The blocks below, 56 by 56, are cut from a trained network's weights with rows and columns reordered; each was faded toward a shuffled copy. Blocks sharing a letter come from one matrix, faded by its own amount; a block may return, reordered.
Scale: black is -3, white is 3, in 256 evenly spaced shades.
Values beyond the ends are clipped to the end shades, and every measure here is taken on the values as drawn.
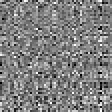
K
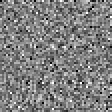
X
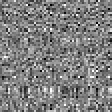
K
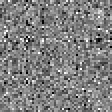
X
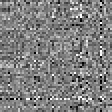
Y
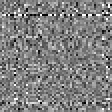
Y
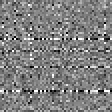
Y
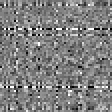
Y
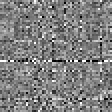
Y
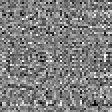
K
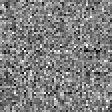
X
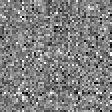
X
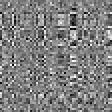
K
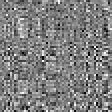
K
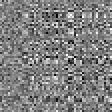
K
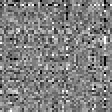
Y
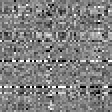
Y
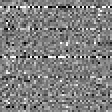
Y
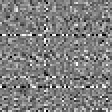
Y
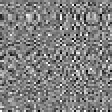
K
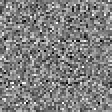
X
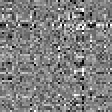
Y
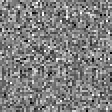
X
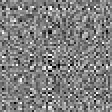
K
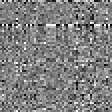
Y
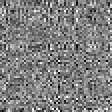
K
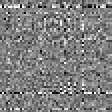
Y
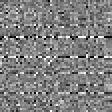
Y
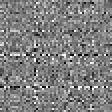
Y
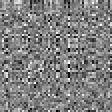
K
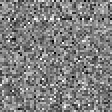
X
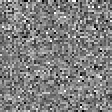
X
